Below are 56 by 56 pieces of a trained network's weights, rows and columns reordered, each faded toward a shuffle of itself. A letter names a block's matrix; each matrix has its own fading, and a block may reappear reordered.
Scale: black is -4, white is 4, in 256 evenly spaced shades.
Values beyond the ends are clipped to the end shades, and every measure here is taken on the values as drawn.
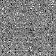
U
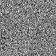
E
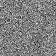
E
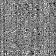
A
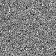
E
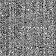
A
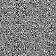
U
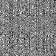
A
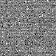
U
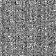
A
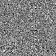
E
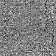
U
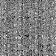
A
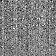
A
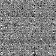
U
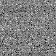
U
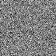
E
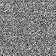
E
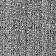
A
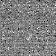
U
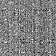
A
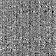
A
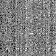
A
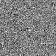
E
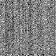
A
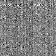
A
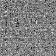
U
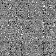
U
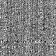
A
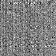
A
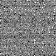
U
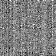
A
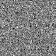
E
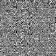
U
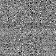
U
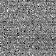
U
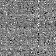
U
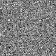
E
